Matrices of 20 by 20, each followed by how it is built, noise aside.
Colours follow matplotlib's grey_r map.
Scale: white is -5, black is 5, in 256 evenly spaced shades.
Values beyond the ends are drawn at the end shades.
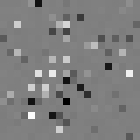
sparse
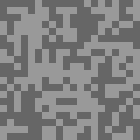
noise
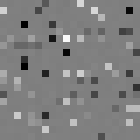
sparse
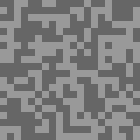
noise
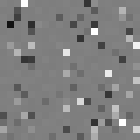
sparse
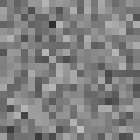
noise
